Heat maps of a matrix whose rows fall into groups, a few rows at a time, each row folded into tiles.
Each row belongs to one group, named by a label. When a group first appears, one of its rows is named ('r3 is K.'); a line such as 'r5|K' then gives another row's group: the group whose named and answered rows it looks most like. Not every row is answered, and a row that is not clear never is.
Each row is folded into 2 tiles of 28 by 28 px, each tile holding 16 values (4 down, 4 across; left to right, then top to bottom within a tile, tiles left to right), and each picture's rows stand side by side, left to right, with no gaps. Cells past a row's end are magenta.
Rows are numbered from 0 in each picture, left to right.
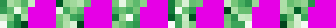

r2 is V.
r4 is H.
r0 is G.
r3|V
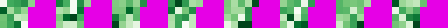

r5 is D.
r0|H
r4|D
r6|G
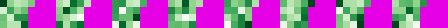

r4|G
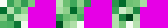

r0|H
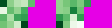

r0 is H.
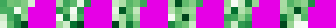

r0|G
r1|D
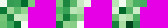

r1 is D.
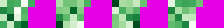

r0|D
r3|H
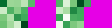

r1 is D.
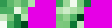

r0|G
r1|V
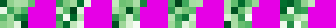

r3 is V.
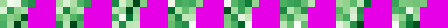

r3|H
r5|V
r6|D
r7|G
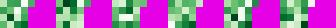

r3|G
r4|D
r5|V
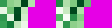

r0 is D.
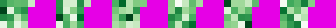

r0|V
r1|V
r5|H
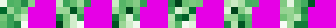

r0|H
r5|D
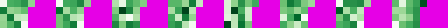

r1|H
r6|H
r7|D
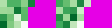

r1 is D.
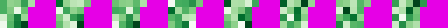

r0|G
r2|G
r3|H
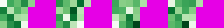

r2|G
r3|H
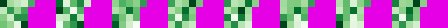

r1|G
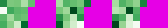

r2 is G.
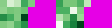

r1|G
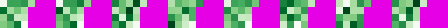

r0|H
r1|H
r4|H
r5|V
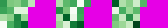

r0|G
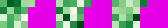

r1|D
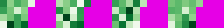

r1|D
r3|G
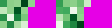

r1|G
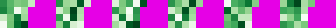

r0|G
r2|D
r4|H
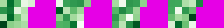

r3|V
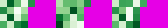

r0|D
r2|D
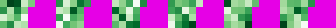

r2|D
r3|G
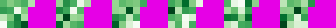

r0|G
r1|D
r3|V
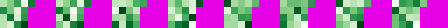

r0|D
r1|D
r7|H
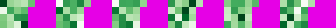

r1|H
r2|H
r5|D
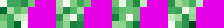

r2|V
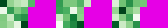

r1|G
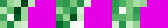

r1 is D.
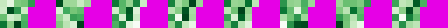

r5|G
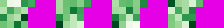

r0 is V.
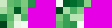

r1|H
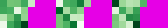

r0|G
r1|H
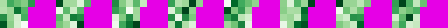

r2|G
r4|H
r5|D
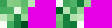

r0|G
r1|H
